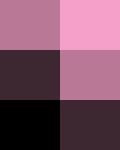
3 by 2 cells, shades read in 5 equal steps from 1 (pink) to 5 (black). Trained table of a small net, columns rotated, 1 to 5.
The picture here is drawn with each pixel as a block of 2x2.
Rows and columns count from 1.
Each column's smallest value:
2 1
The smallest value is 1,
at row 1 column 2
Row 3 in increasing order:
4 5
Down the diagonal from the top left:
2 2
